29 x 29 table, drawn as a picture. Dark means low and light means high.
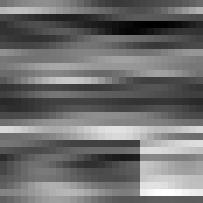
Odd patch: higher, in the bottom right. Calmest part: bottom left. Stripes: horizontal, repeating 3 times. Ninth with the highest average: bottom right. Grain: streaks across.
